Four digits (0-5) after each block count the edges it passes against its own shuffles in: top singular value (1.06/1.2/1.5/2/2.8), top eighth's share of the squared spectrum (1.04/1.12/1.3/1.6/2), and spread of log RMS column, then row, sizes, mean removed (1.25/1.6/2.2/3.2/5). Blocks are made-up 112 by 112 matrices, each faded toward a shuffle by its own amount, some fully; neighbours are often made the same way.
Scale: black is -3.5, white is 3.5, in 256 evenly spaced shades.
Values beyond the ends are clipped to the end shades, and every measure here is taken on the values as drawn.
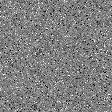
2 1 0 0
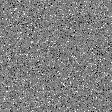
0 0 0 0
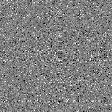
4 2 1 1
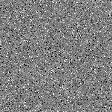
1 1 0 0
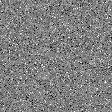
3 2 0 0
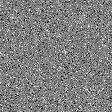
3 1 0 0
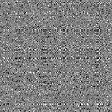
5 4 3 3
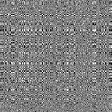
5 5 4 4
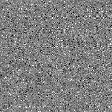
4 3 1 2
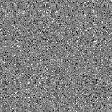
4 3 2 2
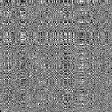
5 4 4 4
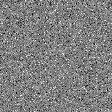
3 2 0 0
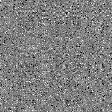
4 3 1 1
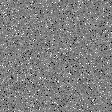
1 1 0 0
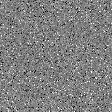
3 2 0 1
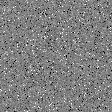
0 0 0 0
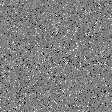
1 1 0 0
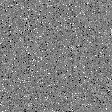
2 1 0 0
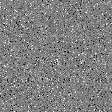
3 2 1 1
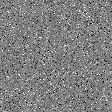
0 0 0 0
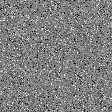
0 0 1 0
